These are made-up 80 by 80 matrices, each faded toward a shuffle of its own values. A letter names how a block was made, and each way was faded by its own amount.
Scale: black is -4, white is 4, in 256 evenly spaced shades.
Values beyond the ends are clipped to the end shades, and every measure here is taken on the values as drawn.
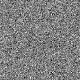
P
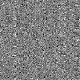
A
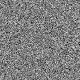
P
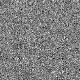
P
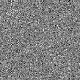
A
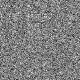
P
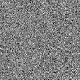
A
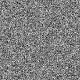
P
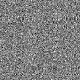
A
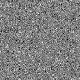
A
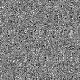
A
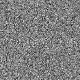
P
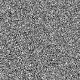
P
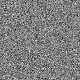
P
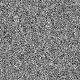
P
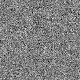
P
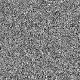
P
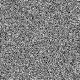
P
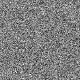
P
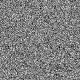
P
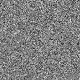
P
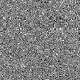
A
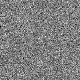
P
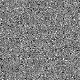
A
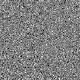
A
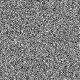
P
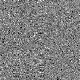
A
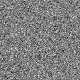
P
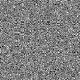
A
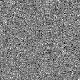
A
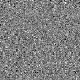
A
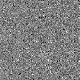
A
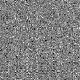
A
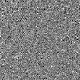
A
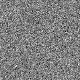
P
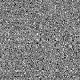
A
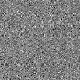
A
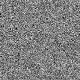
P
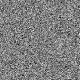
P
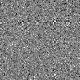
A
